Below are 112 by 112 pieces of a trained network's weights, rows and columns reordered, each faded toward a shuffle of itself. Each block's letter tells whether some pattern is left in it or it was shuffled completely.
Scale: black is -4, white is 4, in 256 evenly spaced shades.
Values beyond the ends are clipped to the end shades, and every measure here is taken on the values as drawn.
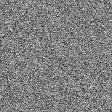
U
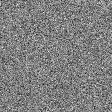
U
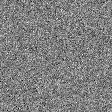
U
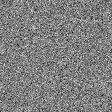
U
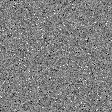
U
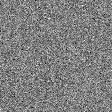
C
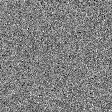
U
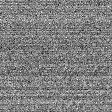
C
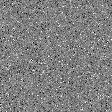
U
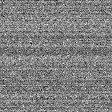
C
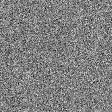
C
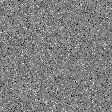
U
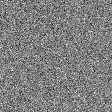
U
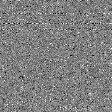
C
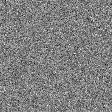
U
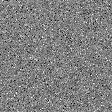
U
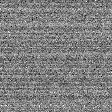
C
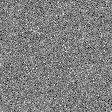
U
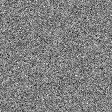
U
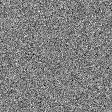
U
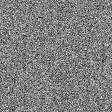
C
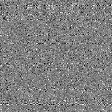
C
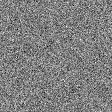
U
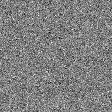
U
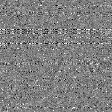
C
